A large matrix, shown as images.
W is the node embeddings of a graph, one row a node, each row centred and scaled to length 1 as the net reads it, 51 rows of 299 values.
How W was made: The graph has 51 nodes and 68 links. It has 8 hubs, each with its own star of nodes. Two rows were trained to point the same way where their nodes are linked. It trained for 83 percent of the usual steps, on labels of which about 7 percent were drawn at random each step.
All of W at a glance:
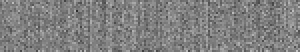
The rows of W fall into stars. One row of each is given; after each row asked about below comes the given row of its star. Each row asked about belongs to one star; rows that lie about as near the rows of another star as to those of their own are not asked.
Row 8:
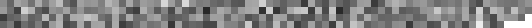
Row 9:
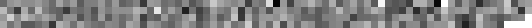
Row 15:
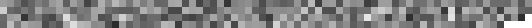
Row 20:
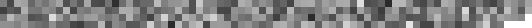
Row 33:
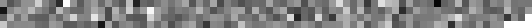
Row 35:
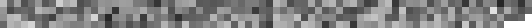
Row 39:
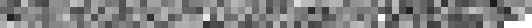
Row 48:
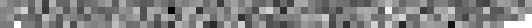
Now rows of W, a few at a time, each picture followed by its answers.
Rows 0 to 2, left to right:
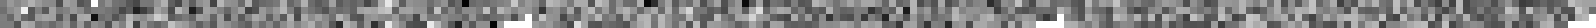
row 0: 48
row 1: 33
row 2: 39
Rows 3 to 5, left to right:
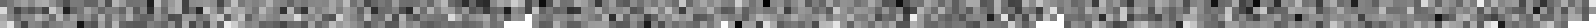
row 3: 39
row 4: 39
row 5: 15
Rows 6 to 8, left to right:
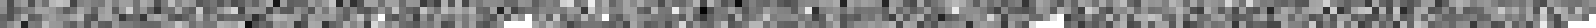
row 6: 35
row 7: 33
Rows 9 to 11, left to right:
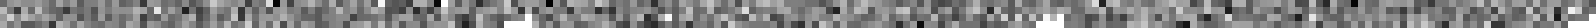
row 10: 39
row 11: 15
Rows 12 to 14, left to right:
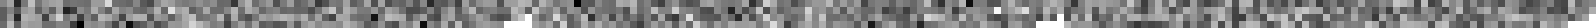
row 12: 39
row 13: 9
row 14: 33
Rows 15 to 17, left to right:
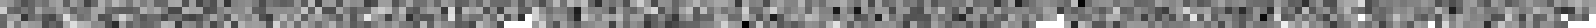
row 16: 39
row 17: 9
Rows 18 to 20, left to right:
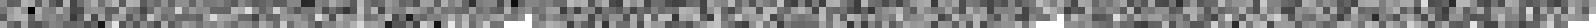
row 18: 33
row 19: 48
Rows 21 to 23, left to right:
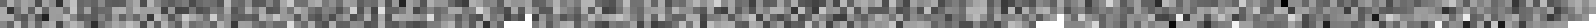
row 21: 9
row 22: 8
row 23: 48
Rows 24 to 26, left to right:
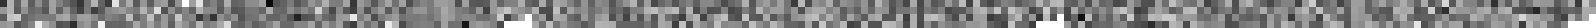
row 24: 8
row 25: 9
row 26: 33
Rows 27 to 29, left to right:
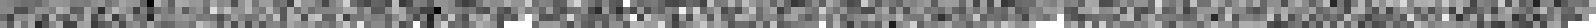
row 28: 48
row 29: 8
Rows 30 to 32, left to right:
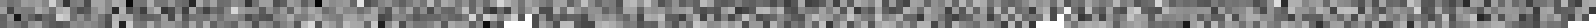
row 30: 15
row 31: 15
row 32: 9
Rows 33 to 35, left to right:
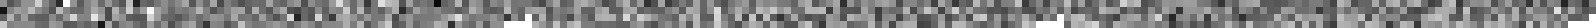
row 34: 33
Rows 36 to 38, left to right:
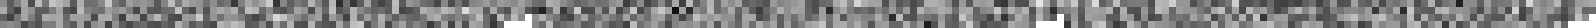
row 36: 39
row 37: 20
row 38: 15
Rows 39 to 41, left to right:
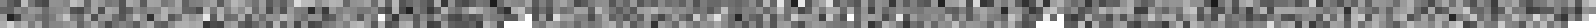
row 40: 9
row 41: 35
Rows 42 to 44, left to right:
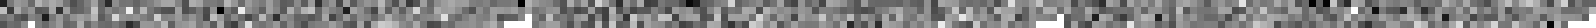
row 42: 8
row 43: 48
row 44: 15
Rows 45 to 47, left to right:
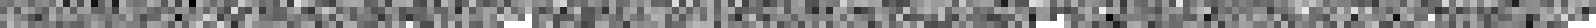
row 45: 20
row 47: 9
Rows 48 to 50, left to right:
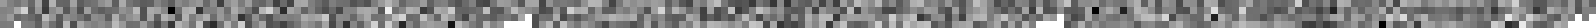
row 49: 35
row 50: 35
